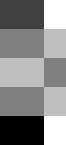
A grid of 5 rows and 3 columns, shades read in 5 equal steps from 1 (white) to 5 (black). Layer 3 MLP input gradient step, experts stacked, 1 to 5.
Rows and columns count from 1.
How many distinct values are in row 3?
2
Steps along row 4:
same down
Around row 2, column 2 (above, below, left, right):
4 2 3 2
